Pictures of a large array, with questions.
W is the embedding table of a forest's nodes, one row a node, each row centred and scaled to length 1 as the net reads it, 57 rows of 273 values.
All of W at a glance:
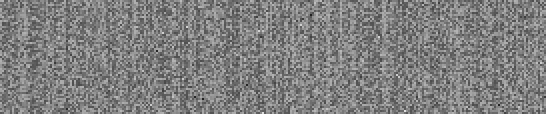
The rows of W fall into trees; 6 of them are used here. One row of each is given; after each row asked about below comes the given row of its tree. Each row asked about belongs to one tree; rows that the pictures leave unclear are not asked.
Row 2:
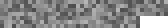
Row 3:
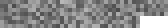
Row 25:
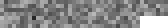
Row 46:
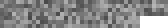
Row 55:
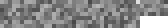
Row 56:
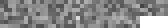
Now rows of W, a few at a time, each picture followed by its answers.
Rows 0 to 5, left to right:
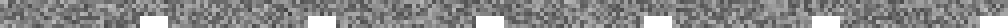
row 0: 55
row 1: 3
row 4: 25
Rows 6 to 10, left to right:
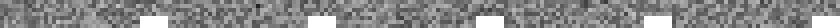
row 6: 2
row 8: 55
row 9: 3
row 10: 2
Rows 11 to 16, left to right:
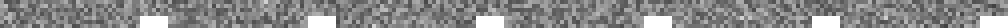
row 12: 25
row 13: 2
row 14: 25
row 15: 3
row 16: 3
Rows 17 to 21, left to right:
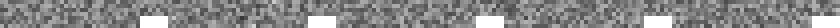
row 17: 55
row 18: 25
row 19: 25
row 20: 46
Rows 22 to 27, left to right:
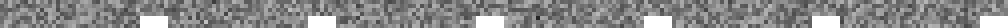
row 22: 2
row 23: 46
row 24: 56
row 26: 2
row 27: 2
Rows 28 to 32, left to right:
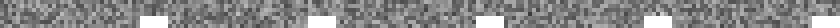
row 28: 3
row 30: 25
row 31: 2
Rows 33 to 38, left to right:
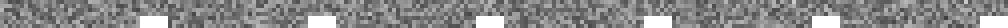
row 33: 25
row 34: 2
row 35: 55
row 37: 2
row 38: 46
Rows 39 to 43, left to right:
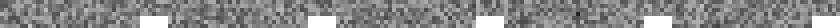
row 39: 56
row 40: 25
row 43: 46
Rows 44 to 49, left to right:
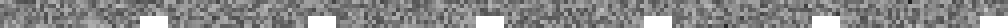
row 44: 2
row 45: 55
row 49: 25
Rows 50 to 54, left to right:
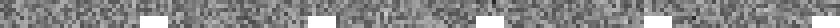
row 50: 46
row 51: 25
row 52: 2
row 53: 25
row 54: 56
